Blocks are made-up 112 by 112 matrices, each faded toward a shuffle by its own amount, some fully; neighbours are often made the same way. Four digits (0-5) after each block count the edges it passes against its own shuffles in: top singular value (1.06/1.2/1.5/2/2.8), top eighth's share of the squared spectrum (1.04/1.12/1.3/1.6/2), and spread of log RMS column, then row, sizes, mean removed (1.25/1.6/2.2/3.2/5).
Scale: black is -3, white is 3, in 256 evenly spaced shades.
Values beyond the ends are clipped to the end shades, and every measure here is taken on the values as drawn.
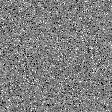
1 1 0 0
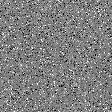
3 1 0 0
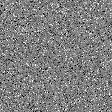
2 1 0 0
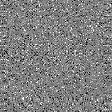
4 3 1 2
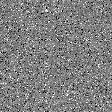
3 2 0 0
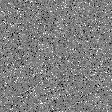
2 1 0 0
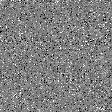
3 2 1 1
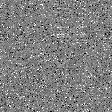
3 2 0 1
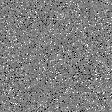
3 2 0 0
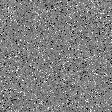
0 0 0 0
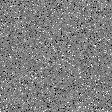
1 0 0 0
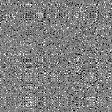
4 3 2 3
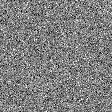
0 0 0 0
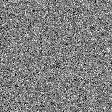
1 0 0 0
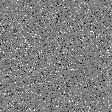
0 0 0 0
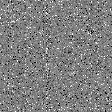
3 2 2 0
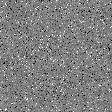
1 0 0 0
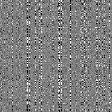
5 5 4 2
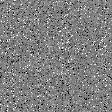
1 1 2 0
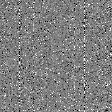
2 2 3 0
